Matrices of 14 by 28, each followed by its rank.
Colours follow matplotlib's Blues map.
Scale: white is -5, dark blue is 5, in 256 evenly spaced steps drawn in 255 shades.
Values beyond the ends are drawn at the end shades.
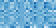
two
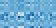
two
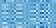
two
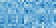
three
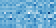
three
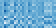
two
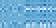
two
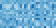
three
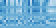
two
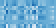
two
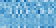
three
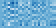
two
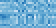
three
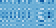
two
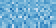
three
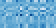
two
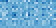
three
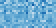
three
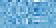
three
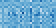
three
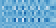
two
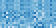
three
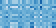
two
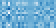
two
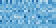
three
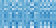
two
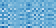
two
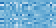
three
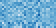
three
